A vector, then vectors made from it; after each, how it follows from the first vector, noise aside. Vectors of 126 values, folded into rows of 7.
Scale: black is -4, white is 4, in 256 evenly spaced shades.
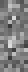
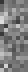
wrapped around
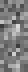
reversed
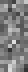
wrapped around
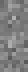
shrunk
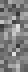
reversed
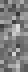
reversed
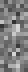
reversed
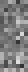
wrapped around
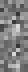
reversed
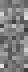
wrapped around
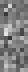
wrapped around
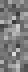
reversed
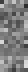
wrapped around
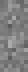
shrunk
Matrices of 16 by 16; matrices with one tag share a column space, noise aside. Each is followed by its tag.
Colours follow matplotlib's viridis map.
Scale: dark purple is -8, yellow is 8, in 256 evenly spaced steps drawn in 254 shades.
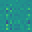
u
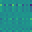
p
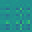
u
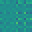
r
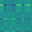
p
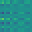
r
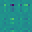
p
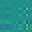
u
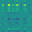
p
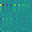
p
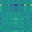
p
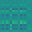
u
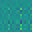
u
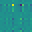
p
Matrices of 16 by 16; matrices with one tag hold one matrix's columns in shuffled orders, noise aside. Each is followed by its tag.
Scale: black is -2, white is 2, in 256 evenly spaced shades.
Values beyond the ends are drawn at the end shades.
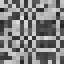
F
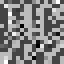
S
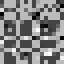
F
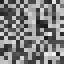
S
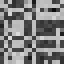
F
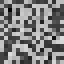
S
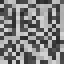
S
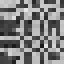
F
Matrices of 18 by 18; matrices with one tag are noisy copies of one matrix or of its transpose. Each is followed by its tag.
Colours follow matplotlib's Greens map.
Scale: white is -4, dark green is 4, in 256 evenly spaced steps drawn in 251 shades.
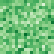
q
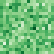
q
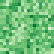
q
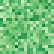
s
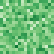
s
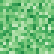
q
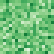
q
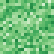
q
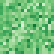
q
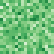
s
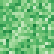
q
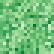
q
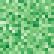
s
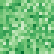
q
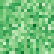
q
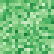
q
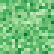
q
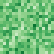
q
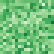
q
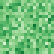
q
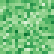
q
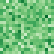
s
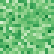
s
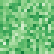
q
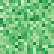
s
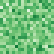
s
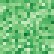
q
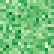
s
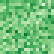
q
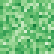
q
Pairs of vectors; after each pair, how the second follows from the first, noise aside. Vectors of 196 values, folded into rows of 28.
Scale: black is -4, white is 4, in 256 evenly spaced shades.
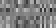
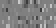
partly zeroed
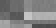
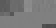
partly zeroed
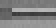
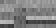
wrapped around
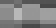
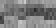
wrapped around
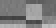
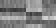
wrapped around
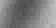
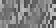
sign-scrambled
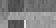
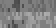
partly zeroed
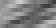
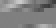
partly zeroed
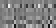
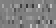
partly zeroed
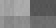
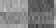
wrapped around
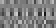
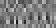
wrapped around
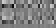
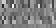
sign-scrambled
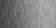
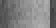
wrapped around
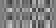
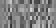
sign-scrambled
